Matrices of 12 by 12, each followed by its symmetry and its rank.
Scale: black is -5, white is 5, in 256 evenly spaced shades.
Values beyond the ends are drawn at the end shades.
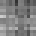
antisymmetric, rank two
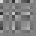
symmetric, rank one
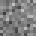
antisymmetric, full rank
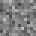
antisymmetric, full rank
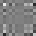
symmetric, rank one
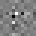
antisymmetric, rank two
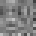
antisymmetric, rank two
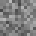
antisymmetric, full rank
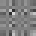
symmetric, rank one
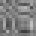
antisymmetric, rank two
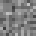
antisymmetric, full rank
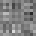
antisymmetric, rank two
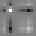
symmetric, rank one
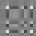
symmetric, rank one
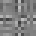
antisymmetric, rank two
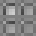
symmetric, rank one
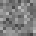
antisymmetric, full rank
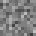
antisymmetric, full rank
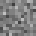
antisymmetric, full rank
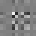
symmetric, rank one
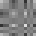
symmetric, rank one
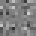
antisymmetric, rank two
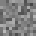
antisymmetric, full rank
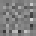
antisymmetric, rank two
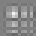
symmetric, rank one
